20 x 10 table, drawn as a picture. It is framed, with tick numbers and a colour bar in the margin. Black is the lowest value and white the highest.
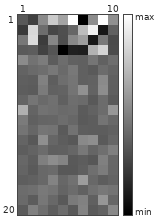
The top right is the roughest part. Most values sit low, with a long tail of high ones. No overall slope runs across the table. A horizontal seam about 20% of the way down splits the table, and the bottom part is calmer. There are no regular stripes.
